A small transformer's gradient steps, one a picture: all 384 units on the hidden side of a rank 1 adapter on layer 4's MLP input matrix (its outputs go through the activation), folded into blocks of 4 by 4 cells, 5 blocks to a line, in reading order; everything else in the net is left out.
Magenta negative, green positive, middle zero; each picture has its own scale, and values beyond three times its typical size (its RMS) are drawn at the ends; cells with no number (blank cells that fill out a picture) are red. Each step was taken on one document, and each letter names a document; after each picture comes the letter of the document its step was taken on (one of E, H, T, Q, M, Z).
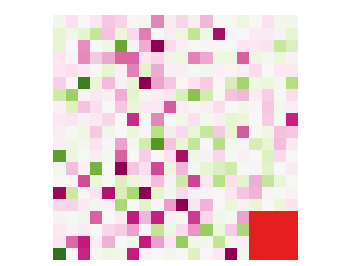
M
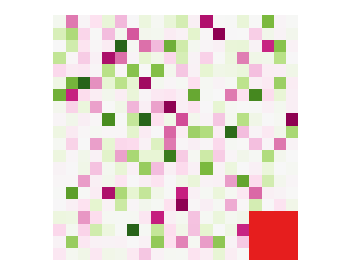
M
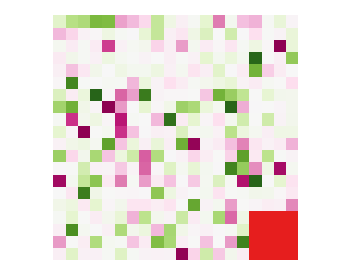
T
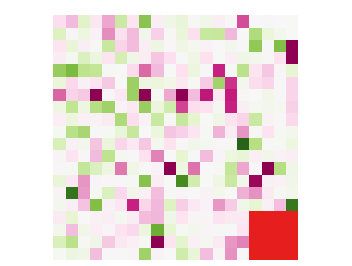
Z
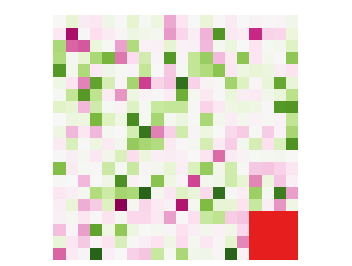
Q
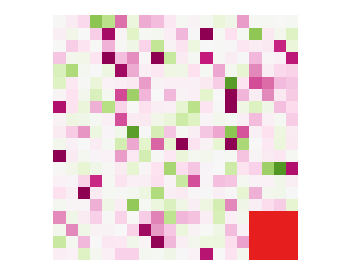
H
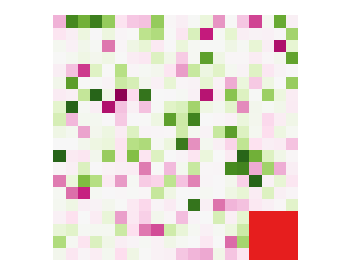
T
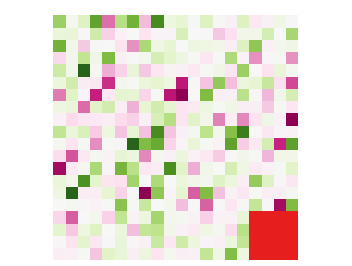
H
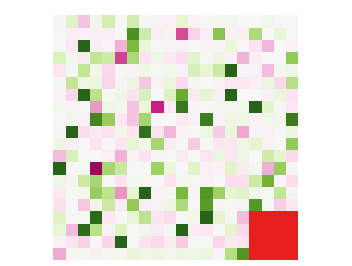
Q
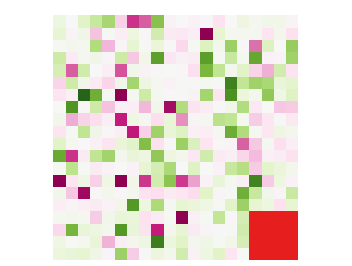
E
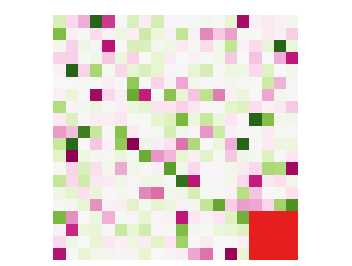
Z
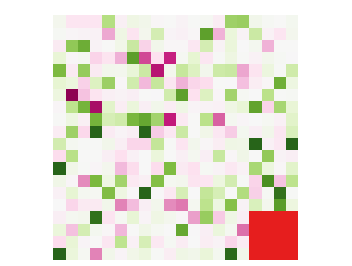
Q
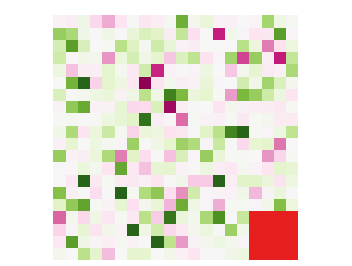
M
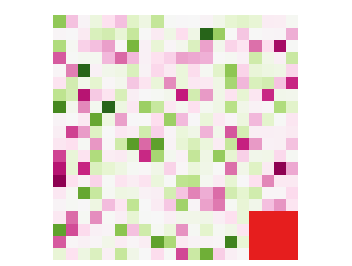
E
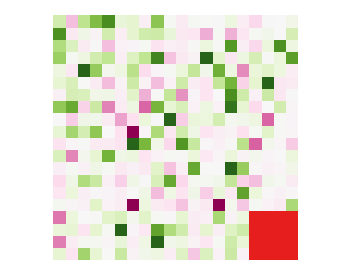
E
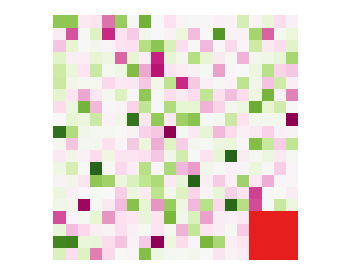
H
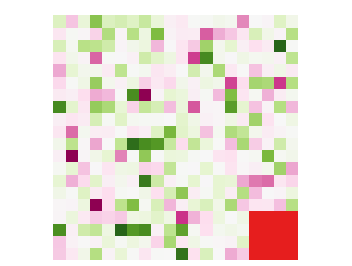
E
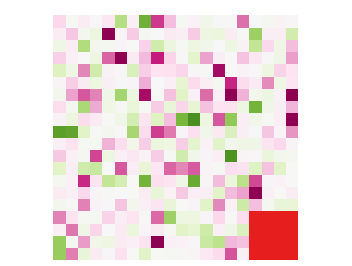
H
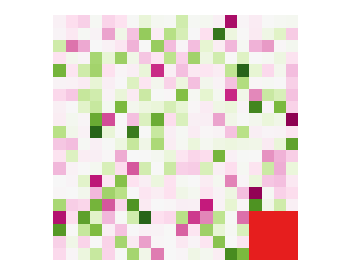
Q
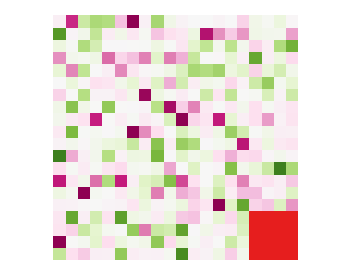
E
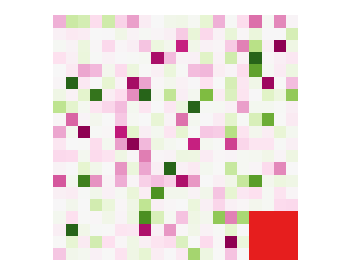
T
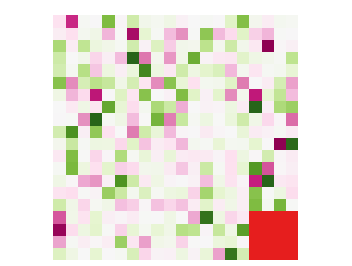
Q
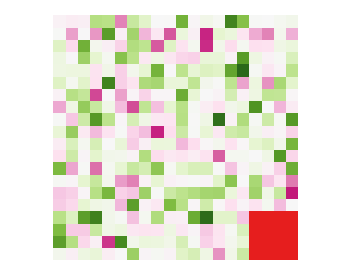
Q
